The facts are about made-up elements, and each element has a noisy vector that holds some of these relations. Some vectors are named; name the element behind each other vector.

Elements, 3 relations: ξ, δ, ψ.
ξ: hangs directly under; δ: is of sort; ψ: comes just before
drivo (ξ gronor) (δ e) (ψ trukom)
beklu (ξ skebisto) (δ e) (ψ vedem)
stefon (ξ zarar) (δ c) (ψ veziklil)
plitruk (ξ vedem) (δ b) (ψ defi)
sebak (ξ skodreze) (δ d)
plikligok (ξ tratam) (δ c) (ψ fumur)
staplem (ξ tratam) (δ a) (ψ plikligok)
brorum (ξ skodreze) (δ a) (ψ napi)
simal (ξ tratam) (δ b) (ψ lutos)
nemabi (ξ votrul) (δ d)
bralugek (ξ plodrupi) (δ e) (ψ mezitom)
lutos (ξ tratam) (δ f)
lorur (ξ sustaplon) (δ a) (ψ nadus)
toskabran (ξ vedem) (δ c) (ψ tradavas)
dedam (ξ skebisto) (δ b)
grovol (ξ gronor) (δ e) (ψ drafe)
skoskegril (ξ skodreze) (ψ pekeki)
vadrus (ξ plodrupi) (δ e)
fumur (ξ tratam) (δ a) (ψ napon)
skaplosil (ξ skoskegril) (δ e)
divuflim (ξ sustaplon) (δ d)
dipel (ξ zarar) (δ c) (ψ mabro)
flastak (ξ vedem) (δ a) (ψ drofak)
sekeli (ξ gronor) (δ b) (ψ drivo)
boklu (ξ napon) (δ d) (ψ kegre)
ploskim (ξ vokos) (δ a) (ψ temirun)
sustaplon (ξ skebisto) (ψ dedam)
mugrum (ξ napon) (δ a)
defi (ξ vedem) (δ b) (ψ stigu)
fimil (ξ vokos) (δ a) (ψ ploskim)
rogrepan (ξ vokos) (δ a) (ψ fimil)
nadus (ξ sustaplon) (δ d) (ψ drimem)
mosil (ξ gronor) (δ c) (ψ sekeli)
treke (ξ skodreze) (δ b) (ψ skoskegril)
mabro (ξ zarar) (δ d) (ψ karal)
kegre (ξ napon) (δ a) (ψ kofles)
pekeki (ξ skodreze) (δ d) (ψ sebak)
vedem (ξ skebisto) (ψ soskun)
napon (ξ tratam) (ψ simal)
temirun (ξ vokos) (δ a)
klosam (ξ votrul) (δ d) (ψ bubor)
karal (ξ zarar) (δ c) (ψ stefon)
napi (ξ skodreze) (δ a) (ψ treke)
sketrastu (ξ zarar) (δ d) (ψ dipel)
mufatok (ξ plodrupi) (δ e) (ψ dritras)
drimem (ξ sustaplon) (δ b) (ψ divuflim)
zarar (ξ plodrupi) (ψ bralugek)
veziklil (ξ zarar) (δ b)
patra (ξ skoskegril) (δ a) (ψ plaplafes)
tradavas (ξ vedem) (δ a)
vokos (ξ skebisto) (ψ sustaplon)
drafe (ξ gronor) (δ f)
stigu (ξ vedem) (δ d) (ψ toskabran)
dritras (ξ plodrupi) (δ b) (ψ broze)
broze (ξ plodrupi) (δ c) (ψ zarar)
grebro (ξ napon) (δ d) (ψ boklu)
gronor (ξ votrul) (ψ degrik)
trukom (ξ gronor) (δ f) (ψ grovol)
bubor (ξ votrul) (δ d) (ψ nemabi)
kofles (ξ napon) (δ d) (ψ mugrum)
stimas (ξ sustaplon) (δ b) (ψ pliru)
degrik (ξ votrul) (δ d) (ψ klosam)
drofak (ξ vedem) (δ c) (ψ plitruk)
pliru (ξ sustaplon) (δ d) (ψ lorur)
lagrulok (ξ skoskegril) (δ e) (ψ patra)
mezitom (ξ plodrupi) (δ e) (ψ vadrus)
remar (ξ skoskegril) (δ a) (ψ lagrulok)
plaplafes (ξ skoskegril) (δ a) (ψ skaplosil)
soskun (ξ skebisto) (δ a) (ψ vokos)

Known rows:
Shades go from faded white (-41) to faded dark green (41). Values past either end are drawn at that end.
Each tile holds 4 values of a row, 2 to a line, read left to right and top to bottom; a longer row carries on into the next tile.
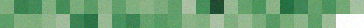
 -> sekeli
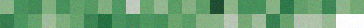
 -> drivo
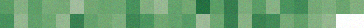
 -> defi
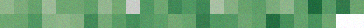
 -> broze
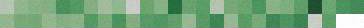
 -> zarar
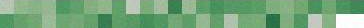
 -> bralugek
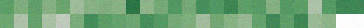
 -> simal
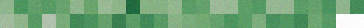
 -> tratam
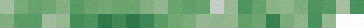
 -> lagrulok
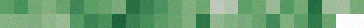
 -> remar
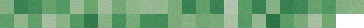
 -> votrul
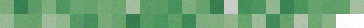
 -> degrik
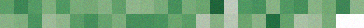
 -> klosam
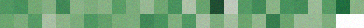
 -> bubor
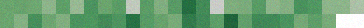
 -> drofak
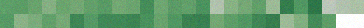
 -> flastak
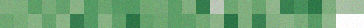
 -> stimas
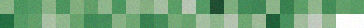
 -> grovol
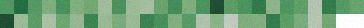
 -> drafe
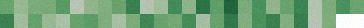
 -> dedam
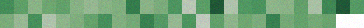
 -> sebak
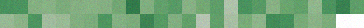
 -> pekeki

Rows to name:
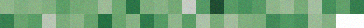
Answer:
skaplosil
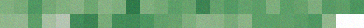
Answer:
treke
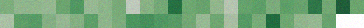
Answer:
mabro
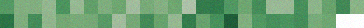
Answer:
toskabran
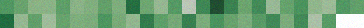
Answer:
temirun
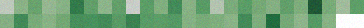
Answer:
mufatok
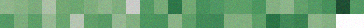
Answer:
stefon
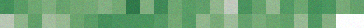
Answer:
boklu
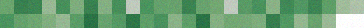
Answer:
mosil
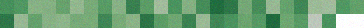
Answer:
tradavas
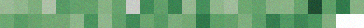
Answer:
dipel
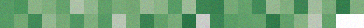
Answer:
divuflim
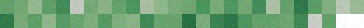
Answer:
sustaplon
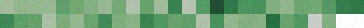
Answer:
vadrus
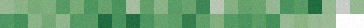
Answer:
beklu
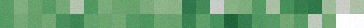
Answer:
vedem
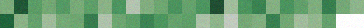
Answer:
trukom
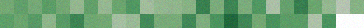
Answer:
vokos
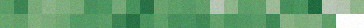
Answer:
rogrepan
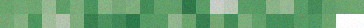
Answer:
plikligok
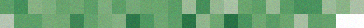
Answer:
pliru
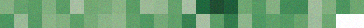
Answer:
drimem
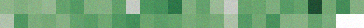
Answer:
sketrastu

